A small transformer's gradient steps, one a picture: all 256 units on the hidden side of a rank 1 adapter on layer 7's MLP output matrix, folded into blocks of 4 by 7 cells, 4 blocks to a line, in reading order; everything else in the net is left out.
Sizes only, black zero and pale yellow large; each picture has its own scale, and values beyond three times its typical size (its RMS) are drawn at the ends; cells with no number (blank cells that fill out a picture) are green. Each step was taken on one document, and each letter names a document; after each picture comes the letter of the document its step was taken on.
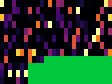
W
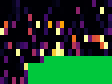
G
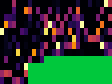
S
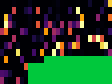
S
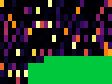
W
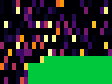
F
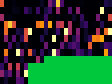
W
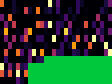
W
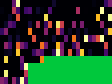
G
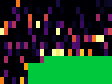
G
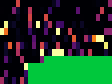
G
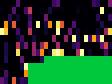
G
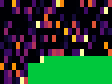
F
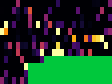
G
